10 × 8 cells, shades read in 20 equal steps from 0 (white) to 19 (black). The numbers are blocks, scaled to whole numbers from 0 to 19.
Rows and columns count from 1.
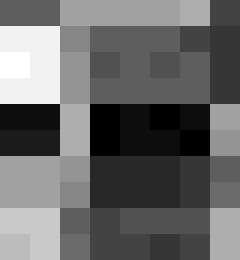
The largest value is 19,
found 4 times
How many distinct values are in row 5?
4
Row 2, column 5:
12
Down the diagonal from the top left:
12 1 8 12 18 18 15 11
